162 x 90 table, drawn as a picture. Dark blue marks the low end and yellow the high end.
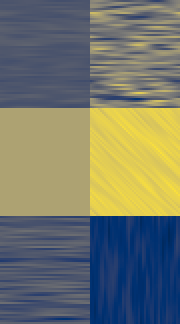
The table splits into 3 rows of 2 panels. Panel 1,1: low, streaked across, faint in contrast. Panel 1,2: middling, streaked across, strong in contrast. Panel 2,1: high, flat. Panel 2,2: very high, slanting down to the right, faint in contrast. Panel 3,1: low, streaked across. Panel 3,2: very low, streaked downward, faint in contrast.
